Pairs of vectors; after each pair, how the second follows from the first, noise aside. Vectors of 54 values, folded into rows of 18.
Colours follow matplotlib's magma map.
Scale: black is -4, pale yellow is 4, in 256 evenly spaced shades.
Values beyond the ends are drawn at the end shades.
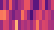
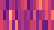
shuffled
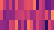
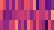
copied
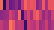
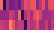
copied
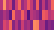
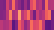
shuffled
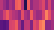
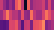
copied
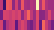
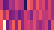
shuffled
